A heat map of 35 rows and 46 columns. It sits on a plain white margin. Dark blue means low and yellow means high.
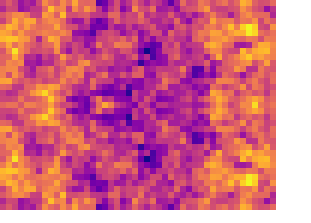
The texture is blotchy. The histogram is bell-shaped. No row or column stands out. There is no overall slope. The top and bottom halves mirror each other. No regular stripes run through it. Overall the values sit about 50% of the way up the scale.
